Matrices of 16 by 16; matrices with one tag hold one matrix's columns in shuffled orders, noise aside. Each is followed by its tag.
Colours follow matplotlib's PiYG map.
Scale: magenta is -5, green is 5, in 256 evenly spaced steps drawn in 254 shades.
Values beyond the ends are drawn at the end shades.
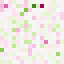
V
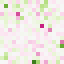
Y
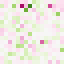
V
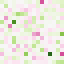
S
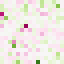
Y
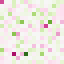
S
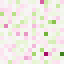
S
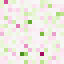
S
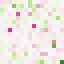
Y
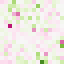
Y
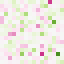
S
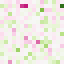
V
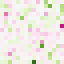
Y
